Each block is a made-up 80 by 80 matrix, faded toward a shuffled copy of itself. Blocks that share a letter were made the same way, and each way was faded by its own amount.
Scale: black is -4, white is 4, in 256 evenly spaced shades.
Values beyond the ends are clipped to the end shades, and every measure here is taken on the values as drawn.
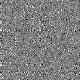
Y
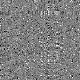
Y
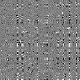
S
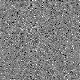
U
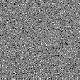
U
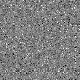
U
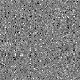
Y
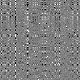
S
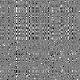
S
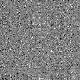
U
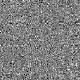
Y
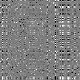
S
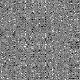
Y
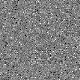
U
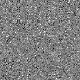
Y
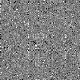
Y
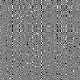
S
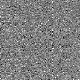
Y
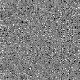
U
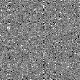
Y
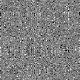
Y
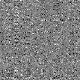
Y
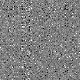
Y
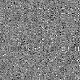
Y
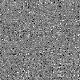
U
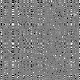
S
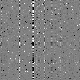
S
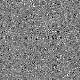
U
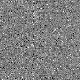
Y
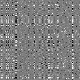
S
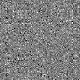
Y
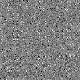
U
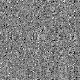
Y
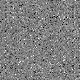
U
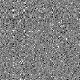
Y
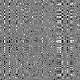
S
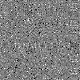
U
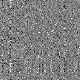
Y
